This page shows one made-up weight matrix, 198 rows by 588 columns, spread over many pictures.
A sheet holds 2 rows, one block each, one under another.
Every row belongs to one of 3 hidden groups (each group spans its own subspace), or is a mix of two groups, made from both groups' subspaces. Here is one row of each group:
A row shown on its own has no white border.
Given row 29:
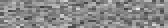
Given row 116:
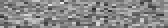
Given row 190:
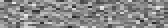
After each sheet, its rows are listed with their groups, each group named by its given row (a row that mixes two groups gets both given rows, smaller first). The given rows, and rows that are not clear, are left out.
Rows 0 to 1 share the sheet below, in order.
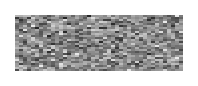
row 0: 29
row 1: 116
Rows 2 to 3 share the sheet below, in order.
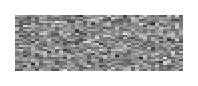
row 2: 29
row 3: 116
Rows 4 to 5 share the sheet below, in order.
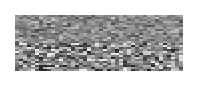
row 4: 116
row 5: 190
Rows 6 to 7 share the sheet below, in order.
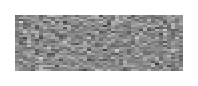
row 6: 116
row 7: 190
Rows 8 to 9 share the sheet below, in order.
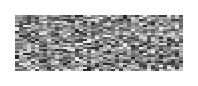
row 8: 29
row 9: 29
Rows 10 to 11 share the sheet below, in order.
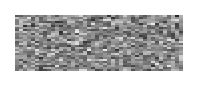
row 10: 29
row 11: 190
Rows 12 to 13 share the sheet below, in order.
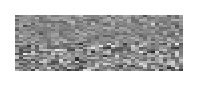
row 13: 29
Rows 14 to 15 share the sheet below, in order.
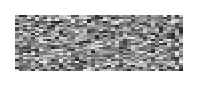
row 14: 29 and 190
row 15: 29 and 116
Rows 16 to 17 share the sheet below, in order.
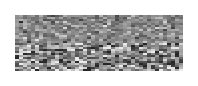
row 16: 116
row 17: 29
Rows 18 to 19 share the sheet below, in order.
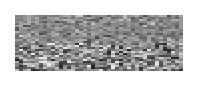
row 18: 29
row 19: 116
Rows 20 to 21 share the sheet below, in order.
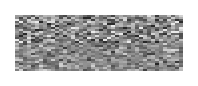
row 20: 116 and 190
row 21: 116 and 190
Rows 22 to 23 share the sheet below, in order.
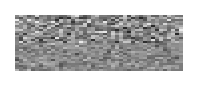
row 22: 190
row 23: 116
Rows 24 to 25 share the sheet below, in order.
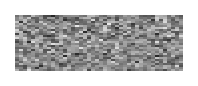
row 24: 116
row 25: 116
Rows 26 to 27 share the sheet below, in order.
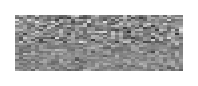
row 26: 190
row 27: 29
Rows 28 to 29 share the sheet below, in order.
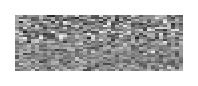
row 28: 116
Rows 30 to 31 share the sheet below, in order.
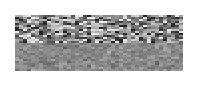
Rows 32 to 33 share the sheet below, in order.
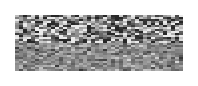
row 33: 190
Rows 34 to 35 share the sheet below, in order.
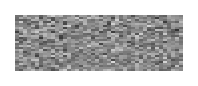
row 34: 116
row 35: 116
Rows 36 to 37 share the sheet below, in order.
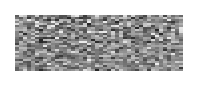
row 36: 190
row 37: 29 and 190
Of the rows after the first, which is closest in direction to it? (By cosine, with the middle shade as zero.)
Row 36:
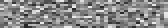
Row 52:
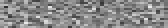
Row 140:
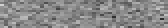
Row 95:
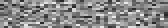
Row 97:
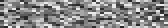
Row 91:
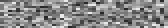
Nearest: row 140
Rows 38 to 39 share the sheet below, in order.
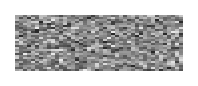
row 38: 116
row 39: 29 and 190
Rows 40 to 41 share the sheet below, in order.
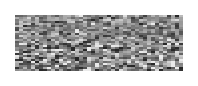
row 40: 29
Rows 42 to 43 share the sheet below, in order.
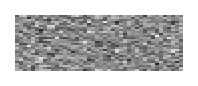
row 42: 190
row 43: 190
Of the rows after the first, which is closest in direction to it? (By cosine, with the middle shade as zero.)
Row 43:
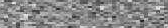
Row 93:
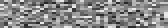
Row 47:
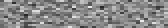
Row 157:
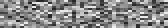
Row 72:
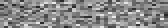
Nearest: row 72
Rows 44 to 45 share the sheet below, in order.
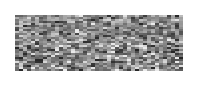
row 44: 29
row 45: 190
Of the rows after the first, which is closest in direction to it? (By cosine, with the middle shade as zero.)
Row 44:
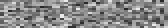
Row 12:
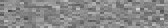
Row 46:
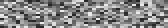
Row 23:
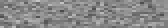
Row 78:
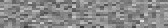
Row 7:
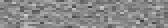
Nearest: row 12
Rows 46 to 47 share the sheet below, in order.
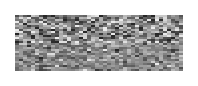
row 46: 116
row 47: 190
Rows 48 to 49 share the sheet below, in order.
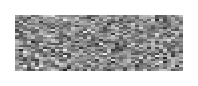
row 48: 116
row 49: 116
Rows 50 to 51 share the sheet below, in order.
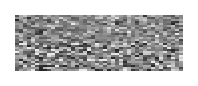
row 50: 190
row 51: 190
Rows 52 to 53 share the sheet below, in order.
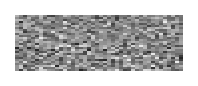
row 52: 116 and 190
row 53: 190
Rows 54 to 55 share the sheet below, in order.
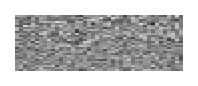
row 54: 29
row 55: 190
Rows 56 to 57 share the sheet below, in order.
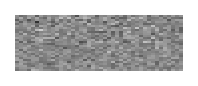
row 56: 116 and 190
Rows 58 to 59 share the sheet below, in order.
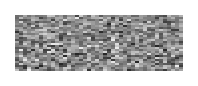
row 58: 116
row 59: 116
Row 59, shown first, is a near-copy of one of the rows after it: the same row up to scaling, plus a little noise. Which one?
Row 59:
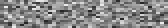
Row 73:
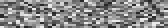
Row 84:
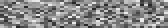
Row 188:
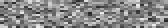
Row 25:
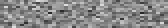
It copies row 25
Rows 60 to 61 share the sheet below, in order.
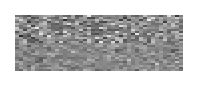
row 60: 29
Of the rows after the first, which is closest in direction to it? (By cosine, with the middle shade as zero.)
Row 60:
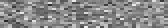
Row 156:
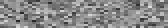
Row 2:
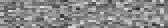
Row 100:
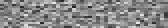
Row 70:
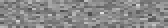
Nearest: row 2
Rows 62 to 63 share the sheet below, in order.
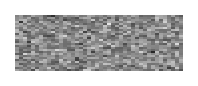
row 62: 116
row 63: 29
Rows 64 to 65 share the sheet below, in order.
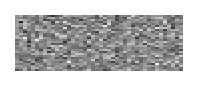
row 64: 116
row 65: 116 and 190
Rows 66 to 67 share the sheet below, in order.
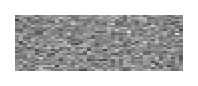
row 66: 190
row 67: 190
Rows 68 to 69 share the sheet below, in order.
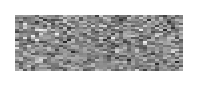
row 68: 116
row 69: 190
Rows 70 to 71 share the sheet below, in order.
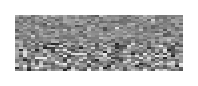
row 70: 116
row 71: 116
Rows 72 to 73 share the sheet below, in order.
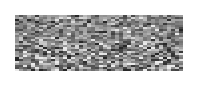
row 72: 190
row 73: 116
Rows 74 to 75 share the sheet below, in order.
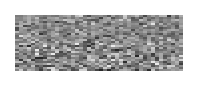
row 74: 29
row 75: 116 and 190
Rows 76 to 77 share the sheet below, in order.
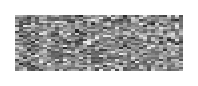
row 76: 29
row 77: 29
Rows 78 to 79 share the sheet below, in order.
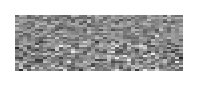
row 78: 29 and 190
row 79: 190
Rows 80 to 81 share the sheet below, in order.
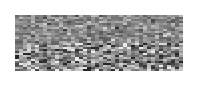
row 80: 116
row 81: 29
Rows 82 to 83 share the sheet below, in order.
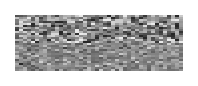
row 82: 29
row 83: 29
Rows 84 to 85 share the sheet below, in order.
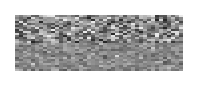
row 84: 116
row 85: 116
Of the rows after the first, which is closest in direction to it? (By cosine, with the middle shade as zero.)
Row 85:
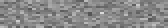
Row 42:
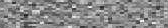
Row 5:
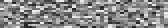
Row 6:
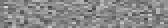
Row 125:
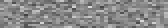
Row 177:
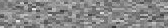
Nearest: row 177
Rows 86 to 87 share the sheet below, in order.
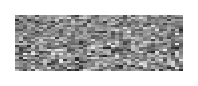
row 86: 190
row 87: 29
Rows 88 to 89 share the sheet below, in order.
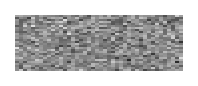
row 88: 29 and 116
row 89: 190
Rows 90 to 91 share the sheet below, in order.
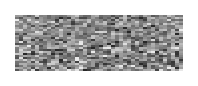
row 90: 190
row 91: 29
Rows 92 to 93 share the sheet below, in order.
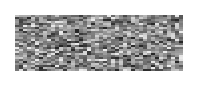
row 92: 29
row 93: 190
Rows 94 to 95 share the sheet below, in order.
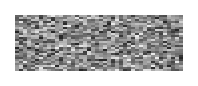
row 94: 116
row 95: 190
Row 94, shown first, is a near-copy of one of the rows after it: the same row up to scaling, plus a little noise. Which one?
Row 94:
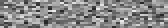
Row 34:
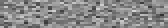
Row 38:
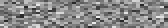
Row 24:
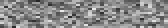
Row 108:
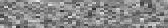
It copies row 34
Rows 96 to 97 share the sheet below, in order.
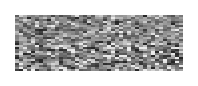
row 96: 116 and 190
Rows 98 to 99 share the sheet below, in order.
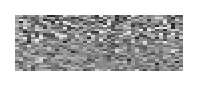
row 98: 116
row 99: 190
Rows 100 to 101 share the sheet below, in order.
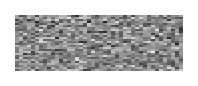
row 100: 190
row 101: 29
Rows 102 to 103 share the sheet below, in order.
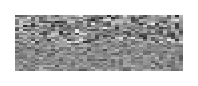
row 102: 29
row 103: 190
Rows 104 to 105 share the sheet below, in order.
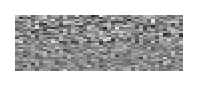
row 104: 116
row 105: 116
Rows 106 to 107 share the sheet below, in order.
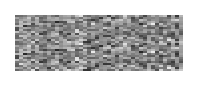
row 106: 29
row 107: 29
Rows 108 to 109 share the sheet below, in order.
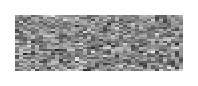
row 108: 116
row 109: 29
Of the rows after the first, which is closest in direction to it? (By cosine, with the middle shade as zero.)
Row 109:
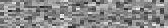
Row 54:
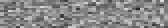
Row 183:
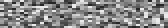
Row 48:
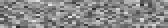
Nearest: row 48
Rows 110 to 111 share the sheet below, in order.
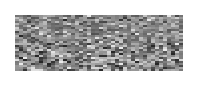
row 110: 29
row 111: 29 and 116
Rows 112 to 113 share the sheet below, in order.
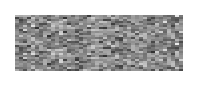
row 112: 29
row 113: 29
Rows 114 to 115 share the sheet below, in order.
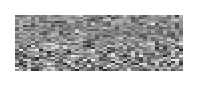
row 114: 29
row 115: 116
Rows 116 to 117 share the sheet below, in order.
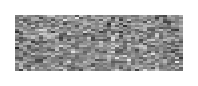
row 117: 190
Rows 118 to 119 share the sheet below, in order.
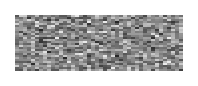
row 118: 190
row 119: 116
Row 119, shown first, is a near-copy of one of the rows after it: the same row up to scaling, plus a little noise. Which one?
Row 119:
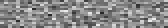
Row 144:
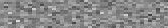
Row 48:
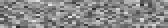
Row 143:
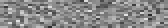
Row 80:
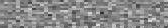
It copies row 80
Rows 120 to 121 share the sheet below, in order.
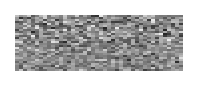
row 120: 116
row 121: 190
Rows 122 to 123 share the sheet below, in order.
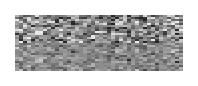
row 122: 190
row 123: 190
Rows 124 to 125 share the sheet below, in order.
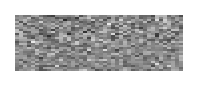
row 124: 116
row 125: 190
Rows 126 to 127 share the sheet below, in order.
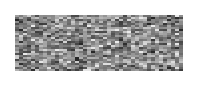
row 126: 29 and 190
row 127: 29
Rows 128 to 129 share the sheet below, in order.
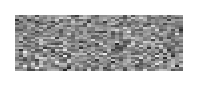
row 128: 190
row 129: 116
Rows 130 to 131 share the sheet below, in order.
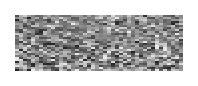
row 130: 190
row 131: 116
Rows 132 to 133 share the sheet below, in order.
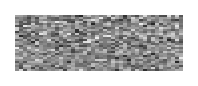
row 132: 29
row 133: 190
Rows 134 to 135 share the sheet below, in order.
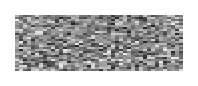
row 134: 190
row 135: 116
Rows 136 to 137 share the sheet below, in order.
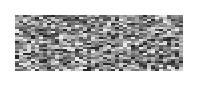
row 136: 116
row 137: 29
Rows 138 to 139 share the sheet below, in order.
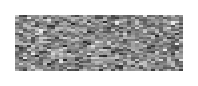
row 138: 190
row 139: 29
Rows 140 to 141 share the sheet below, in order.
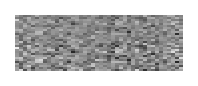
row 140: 190
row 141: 190
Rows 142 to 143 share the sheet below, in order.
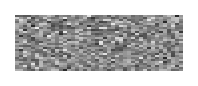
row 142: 29
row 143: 116
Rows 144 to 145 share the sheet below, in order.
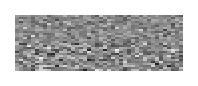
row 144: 116
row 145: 190
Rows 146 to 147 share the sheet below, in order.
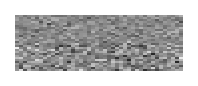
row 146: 116
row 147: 190
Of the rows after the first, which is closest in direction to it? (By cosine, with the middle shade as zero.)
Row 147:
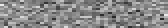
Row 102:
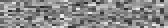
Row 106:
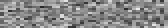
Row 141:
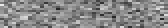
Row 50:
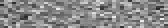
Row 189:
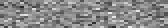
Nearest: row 141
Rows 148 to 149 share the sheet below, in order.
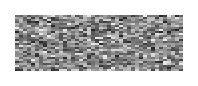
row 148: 29 and 116
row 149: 116
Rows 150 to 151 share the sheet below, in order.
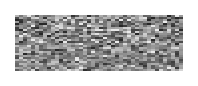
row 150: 29 and 190
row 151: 29
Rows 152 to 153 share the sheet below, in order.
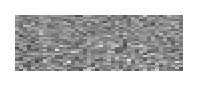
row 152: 29 and 190
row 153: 29 and 190
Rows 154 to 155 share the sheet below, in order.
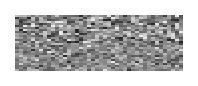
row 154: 29
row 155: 116
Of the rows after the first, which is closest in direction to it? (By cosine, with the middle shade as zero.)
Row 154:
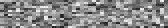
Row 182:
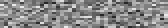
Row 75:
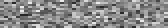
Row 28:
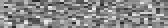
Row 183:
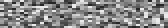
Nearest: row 183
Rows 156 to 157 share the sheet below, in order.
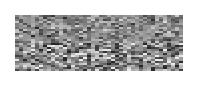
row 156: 29 and 116
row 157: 29 and 116
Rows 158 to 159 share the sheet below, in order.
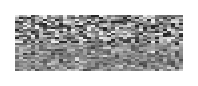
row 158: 116
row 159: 29
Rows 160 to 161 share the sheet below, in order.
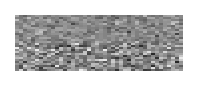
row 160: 190
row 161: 190
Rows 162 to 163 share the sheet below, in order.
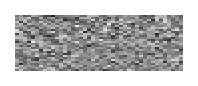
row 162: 116
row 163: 116
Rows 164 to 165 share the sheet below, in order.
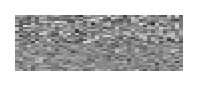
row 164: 29
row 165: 190
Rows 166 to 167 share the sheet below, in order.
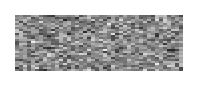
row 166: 116
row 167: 116 and 190
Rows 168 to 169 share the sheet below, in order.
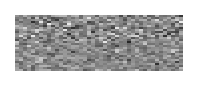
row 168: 116
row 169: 190
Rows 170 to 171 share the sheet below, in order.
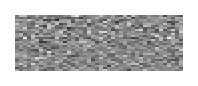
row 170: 116 and 190
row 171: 116
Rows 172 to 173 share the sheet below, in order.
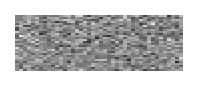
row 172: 29
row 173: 190
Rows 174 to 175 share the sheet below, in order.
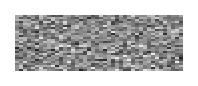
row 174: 116
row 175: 190
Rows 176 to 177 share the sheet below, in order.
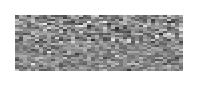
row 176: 116 and 190
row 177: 116
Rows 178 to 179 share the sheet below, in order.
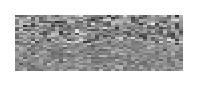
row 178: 29
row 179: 29
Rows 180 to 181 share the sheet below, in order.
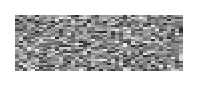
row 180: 190
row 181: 29 and 190
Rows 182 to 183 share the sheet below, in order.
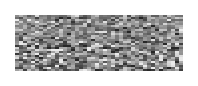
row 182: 190
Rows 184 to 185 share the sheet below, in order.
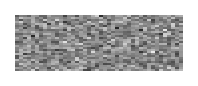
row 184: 116
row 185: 29
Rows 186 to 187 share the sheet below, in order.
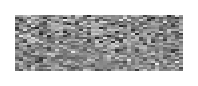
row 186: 29
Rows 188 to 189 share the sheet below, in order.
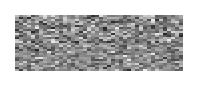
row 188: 116
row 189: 116 and 190
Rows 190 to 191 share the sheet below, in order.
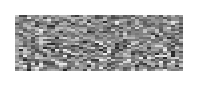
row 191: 116
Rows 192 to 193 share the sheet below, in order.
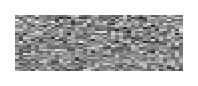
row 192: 190
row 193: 29
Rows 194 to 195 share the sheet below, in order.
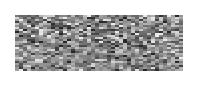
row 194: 29 and 116
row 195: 190
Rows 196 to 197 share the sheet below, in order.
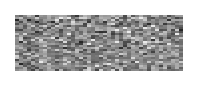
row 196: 190
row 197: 29
